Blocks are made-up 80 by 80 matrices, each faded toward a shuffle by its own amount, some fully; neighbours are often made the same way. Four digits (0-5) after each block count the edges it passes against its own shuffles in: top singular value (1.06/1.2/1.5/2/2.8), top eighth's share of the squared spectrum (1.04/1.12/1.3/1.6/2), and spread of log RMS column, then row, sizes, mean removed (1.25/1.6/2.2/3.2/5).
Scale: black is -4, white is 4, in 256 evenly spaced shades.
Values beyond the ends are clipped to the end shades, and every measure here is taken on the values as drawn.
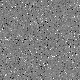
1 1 0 0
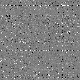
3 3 1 2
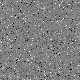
0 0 0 0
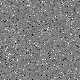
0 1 0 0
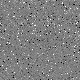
1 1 0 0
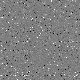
2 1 0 1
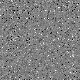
1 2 1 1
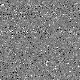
1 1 0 2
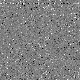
2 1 0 1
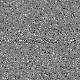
2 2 0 2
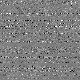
2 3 0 4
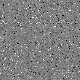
2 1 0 0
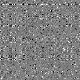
4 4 2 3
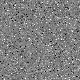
2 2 0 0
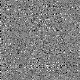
2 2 2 3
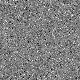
0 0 0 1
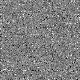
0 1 1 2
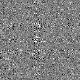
2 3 3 3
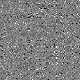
4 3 1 2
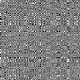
5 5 3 3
